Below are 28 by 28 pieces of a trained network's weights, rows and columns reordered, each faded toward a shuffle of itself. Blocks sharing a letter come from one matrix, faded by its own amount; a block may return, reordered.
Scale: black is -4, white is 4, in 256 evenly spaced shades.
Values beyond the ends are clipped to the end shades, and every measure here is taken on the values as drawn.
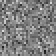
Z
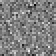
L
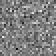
L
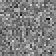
L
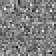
L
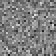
L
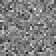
L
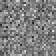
Z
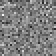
Z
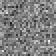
Z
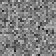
L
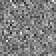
Z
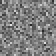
Z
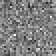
L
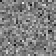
L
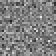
Z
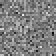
L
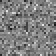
L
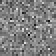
L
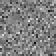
L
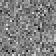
L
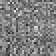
Z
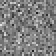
Z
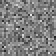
L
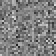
Z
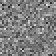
L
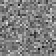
Z
